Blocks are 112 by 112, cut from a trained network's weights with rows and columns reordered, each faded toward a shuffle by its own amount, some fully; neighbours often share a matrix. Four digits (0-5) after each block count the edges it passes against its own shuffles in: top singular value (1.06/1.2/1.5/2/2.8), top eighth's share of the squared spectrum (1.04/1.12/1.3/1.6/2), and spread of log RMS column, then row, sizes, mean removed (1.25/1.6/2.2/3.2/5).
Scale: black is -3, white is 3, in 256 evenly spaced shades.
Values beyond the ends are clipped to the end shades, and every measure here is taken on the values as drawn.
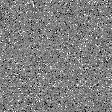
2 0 0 0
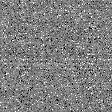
2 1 1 0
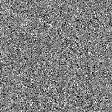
2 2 1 0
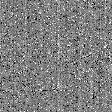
2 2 0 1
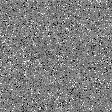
0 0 0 0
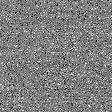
1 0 0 0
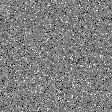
0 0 0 0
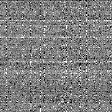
4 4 4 2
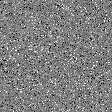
0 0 0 0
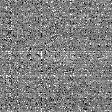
3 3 3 1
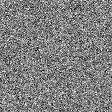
1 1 0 0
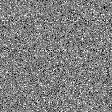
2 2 0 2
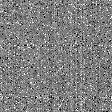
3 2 0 2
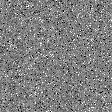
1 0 0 0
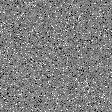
0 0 0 0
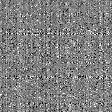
3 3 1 3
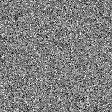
2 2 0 0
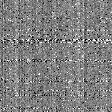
4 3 0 3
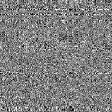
4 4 2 3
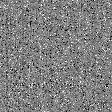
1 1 0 0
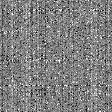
4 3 1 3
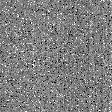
2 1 0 1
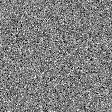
0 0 0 0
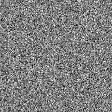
3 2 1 0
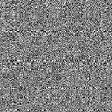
4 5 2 3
